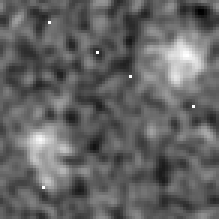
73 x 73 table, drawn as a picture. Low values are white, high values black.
Two dips sink into the field. There are five isolated cells, each far lower than the cells round it. There is no seam. The top right is the ninth with the lowest average. On average the colour sits 60% of the way up the scale. Most values sit high, with a long tail of low ones.
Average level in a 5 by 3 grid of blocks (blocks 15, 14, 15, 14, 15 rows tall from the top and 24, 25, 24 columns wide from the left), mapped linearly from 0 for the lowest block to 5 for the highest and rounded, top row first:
454
550
454
154
445
